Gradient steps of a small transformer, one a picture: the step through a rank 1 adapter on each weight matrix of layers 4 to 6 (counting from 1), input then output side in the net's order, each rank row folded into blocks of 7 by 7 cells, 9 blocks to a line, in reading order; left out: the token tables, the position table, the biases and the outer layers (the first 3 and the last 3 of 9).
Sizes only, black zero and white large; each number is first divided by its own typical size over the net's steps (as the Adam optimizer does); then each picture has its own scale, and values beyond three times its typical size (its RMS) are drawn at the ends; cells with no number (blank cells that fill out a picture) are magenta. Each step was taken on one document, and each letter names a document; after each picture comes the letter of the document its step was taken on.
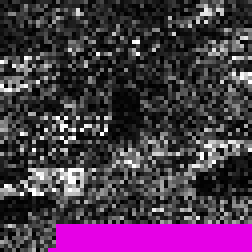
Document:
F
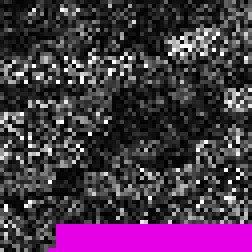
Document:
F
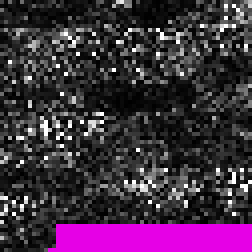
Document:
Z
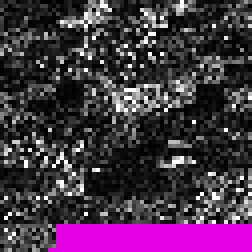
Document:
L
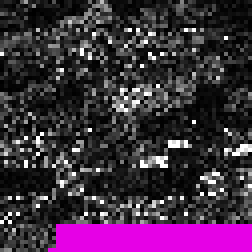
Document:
L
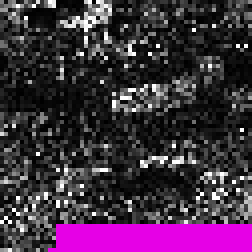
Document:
L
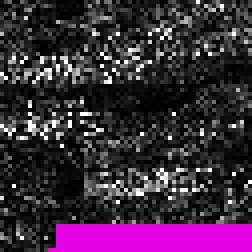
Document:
Z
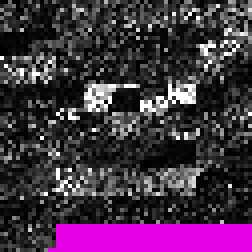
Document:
F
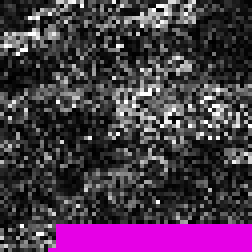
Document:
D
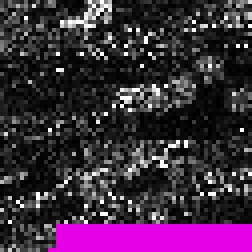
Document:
L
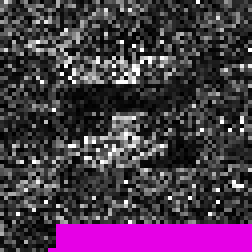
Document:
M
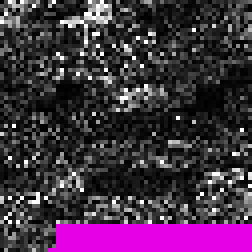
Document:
L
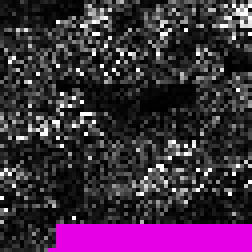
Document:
Z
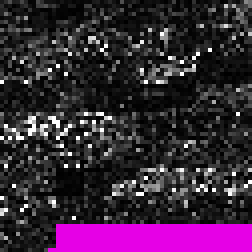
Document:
Z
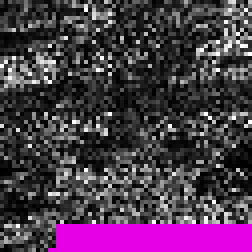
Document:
F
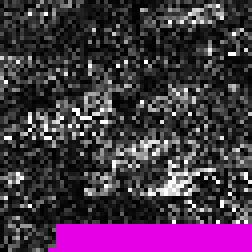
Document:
F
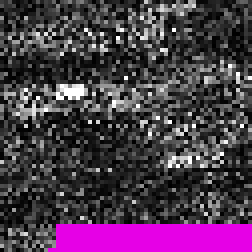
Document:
D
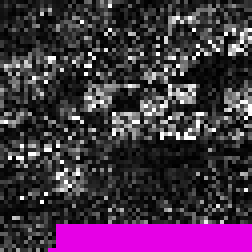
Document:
F
